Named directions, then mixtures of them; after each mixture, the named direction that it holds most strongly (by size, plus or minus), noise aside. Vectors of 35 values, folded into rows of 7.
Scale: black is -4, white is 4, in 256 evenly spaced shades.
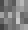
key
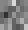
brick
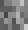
key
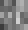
key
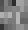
key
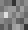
brick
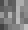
key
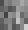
key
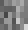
key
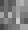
key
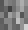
key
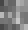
key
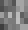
key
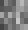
key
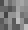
key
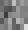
brick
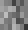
brick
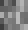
key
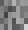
brick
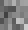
brick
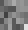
brick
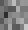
brick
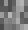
key
